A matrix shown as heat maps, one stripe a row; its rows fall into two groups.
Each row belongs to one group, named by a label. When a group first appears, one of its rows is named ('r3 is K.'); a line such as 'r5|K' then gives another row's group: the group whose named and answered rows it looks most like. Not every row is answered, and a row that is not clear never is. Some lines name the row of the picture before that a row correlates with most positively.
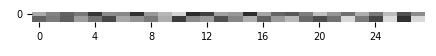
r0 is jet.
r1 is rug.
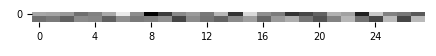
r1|rug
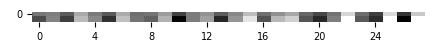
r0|rug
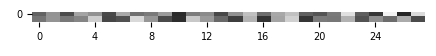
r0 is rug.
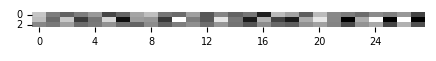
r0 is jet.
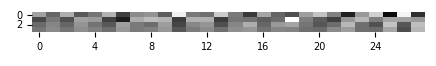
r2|rug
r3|rug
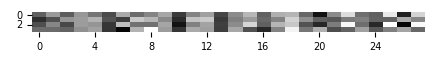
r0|rug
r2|rug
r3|jet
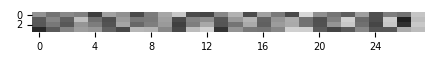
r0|jet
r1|rug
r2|rug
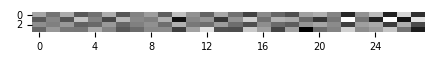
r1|rug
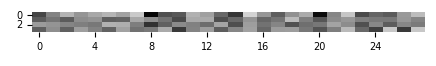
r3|rug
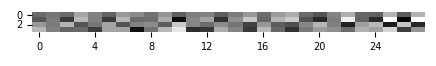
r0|rug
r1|rug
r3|jet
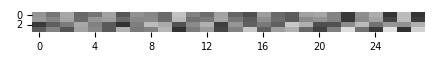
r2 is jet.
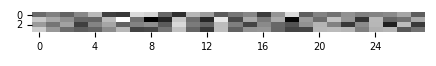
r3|jet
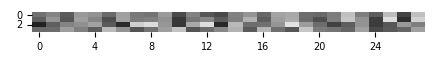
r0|rug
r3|jet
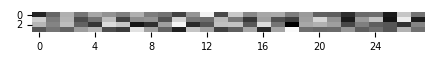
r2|jet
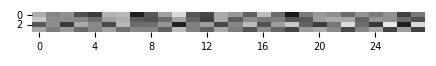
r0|jet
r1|jet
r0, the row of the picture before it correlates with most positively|2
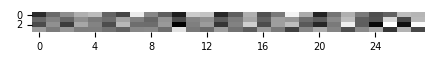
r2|rug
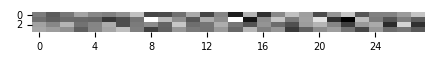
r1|jet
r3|jet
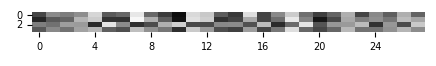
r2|jet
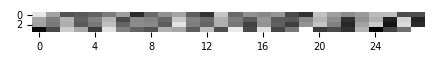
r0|jet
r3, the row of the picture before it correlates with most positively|2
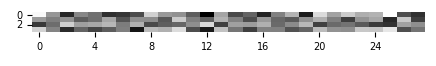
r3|jet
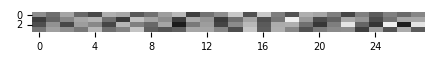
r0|jet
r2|rug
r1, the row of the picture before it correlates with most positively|2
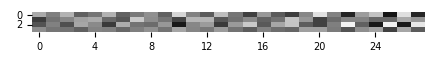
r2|rug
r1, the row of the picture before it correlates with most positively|1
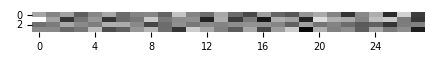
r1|jet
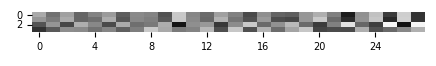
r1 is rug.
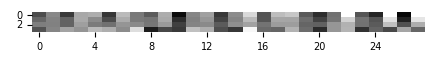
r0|rug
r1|rug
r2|rug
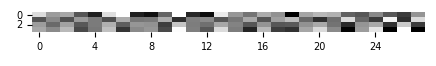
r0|jet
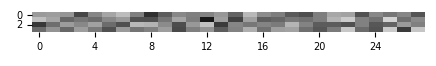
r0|jet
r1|jet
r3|rug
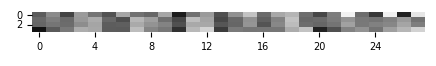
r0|rug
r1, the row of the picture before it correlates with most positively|2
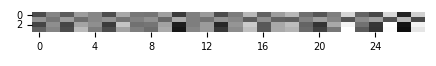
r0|rug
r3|rug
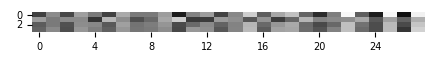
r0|rug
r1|jet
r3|rug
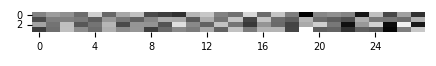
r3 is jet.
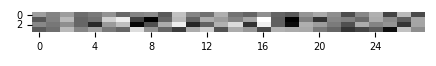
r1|jet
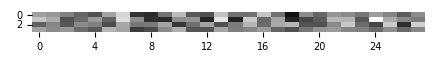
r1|jet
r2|rug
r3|jet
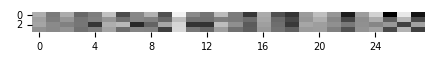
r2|jet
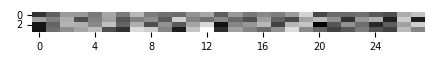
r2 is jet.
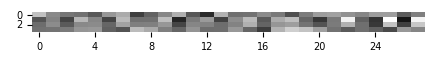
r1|rug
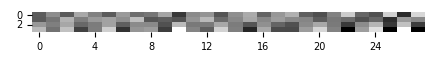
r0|rug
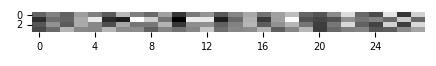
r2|rug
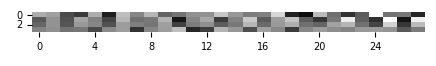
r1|rug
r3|jet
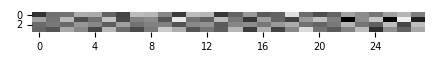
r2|rug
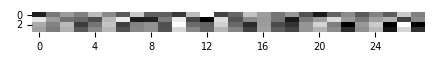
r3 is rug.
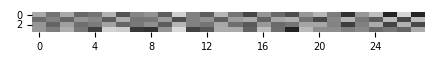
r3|jet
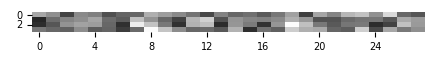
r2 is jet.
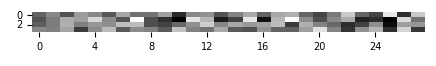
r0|rug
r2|jet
